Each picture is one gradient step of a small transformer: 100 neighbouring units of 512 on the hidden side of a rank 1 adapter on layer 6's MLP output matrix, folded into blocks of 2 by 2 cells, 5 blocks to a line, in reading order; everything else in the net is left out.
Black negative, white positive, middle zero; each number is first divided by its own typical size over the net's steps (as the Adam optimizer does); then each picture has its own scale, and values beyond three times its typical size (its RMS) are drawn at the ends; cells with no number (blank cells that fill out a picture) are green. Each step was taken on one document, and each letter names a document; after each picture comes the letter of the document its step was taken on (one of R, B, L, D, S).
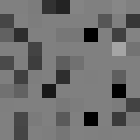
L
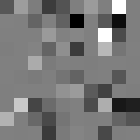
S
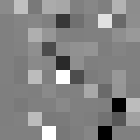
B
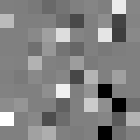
S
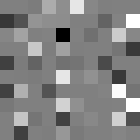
L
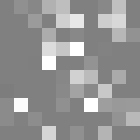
S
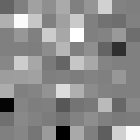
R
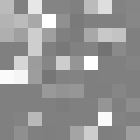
R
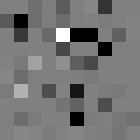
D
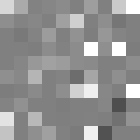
B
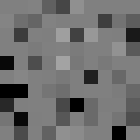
L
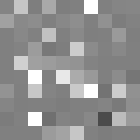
B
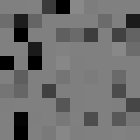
L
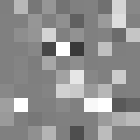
S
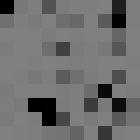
S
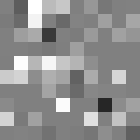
R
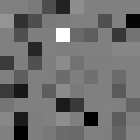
L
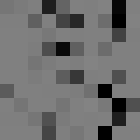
S
